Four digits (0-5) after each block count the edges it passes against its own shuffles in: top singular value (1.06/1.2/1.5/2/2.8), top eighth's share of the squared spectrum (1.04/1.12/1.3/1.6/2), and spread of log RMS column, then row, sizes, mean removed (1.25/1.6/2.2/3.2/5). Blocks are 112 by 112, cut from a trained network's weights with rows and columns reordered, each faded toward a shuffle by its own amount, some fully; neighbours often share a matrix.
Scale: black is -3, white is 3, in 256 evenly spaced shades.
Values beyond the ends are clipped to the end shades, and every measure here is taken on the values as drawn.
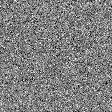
0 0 0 0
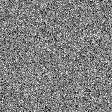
1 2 0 0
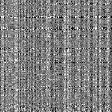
5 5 2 4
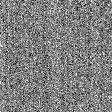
2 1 0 0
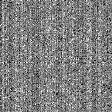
4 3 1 2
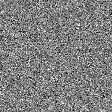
0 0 0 0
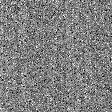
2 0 0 0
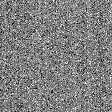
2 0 0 0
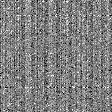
4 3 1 3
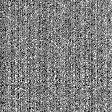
4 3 1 2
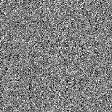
3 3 2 1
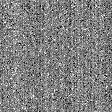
3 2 0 1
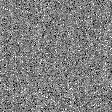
1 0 0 0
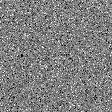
0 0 0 0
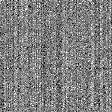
4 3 1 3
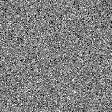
2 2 1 0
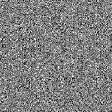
3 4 2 2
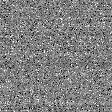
2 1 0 0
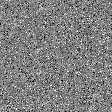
0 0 0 0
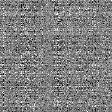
4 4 4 0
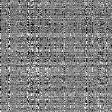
4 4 4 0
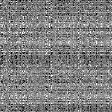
5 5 4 2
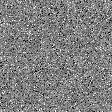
1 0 0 0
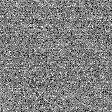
2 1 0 0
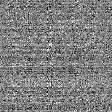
4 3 2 1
